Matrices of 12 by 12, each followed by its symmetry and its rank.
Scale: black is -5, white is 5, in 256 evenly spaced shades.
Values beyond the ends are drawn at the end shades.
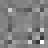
symmetric, rank two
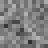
neither, full rank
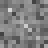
symmetric, full rank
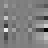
neither, rank one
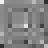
symmetric, rank two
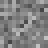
symmetric, full rank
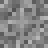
symmetric, full rank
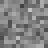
neither, full rank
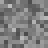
neither, full rank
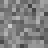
neither, full rank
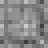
symmetric, rank two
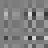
neither, rank one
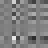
neither, rank one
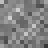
symmetric, full rank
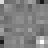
symmetric, rank two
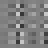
neither, rank one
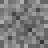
symmetric, full rank
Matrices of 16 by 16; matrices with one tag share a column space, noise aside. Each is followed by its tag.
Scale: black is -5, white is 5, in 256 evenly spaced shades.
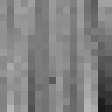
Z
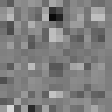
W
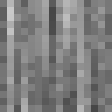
Z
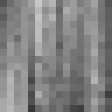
Z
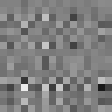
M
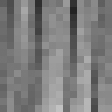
Z
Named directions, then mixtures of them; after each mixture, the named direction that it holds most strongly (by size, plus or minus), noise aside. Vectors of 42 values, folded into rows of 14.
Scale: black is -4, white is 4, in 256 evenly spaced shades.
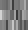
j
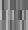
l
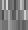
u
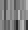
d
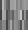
l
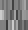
j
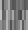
l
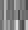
d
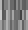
l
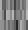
d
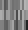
d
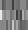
j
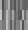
l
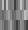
u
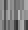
d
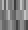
u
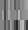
d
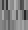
u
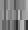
d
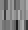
d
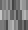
j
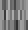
d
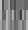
l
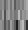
d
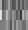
l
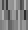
u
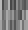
l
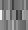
j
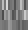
u
